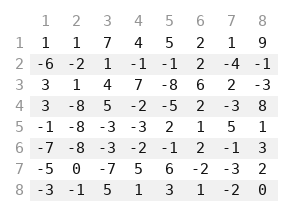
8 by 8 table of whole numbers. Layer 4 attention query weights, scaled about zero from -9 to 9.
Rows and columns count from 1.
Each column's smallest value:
-7 -8 -7 -3 -8 -2 -4 -3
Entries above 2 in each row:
4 0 4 3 1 1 2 2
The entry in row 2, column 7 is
-4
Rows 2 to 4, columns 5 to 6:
-1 2 / -8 6 / -5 2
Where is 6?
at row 3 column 6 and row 7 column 5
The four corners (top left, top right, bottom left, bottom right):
1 9 -3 0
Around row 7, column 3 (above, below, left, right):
-3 5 0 5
